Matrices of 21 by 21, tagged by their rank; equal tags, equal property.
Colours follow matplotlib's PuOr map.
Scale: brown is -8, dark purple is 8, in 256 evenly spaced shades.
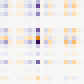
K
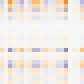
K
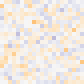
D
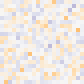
D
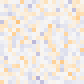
D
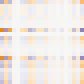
K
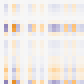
K
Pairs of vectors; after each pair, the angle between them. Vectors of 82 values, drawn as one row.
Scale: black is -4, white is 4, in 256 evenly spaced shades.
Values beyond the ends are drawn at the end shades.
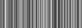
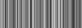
partly opposed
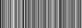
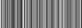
nearly opposite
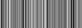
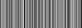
partly opposed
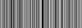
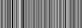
partly opposed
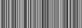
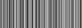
partly opposed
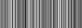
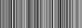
nearly opposite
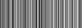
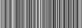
nearly opposite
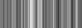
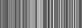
partly aligned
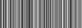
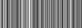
nearly opposite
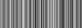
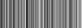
orthogonal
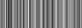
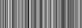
nearly opposite
